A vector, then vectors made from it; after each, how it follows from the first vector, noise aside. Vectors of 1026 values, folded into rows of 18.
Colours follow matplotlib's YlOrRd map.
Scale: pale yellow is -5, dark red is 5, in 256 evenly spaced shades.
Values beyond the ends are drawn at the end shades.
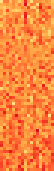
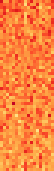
negated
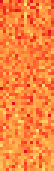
negated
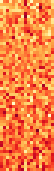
scaled up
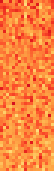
negated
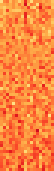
copied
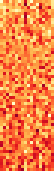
scaled up
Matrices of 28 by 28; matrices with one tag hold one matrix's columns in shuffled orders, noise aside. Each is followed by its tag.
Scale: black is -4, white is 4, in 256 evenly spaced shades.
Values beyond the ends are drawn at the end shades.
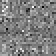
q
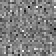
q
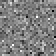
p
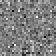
p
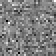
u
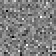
p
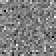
p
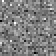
u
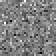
u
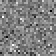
p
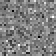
p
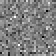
p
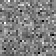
u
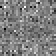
q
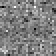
q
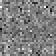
q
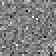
p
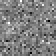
u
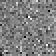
p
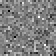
p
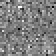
q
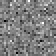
u
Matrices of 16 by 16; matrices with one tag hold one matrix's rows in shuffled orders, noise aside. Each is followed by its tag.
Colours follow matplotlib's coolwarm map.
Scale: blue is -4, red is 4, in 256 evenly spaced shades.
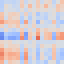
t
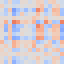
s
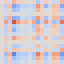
s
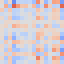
s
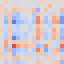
s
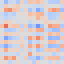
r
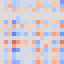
s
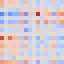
t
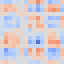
r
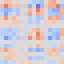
r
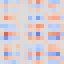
r
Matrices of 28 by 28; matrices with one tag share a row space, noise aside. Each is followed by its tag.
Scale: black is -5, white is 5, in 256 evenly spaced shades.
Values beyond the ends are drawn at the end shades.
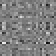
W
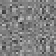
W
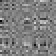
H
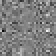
W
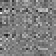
H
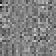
H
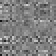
H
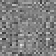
W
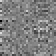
H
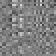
W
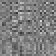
W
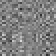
W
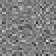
W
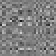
W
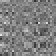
H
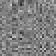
W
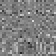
W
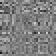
H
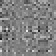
H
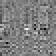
H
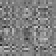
H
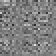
H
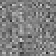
W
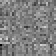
H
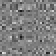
W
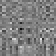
W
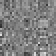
H
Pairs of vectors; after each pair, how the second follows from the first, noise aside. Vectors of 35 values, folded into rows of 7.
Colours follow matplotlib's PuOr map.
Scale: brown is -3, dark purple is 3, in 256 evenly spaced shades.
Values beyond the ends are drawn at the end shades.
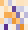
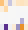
partly zeroed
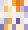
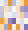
shuffled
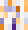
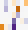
partly zeroed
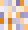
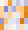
shuffled
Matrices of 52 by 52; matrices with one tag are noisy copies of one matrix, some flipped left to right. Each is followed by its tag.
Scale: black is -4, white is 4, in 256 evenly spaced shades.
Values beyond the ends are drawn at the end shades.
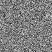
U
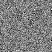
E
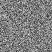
U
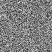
U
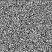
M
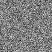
E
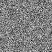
E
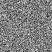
U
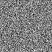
M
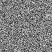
U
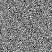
E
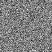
E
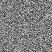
U
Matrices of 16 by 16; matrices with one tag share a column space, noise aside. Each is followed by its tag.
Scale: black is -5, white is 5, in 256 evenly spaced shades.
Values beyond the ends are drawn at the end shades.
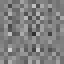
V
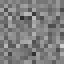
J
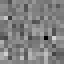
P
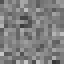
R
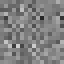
J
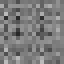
V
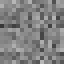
R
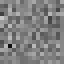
J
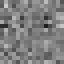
R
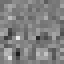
P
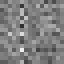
V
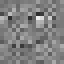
J
